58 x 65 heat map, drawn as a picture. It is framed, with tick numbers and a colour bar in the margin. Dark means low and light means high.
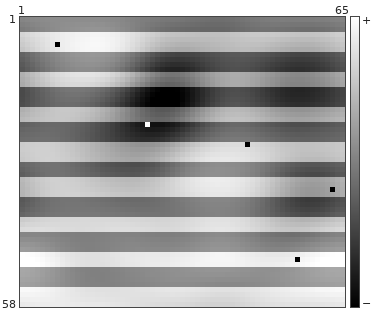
Stripes running across repeat 8 times from top to bottom. Five lone cells stand out: one far higher and four far lower than their neighbours. The top middle is the ninth with the lowest average.
